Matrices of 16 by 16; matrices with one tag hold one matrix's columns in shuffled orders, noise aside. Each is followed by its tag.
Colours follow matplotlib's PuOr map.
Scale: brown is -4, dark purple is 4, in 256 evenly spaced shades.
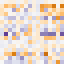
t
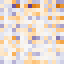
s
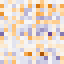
t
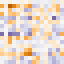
t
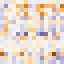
t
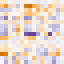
t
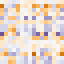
t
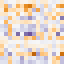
t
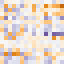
t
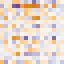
s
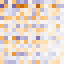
s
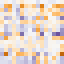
t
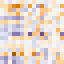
t
